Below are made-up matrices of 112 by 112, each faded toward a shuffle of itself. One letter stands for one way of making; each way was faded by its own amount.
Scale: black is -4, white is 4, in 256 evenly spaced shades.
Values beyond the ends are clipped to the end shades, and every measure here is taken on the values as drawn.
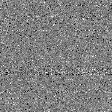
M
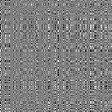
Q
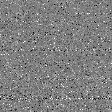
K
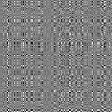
Q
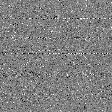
M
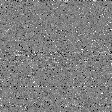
K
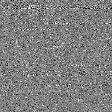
M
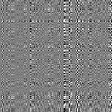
Q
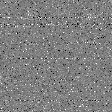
K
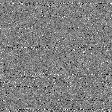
M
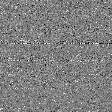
M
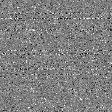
M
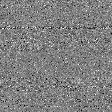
M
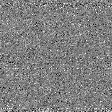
M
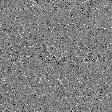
K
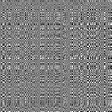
Q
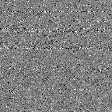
M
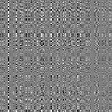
Q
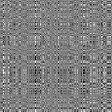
Q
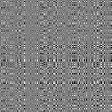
Q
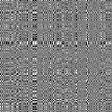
Q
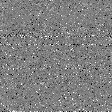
K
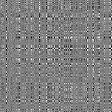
Q
